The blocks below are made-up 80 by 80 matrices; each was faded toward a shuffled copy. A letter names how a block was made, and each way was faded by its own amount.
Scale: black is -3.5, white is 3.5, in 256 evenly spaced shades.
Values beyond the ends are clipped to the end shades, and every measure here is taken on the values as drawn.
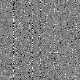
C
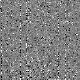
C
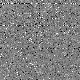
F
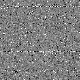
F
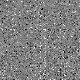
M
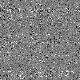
M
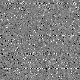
F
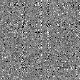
C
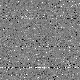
F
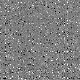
M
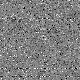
F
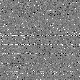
F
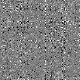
C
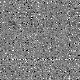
M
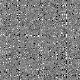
C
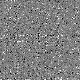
M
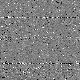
F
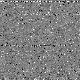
F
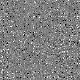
M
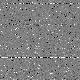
F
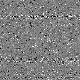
F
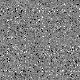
M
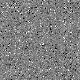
M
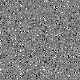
M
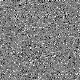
F
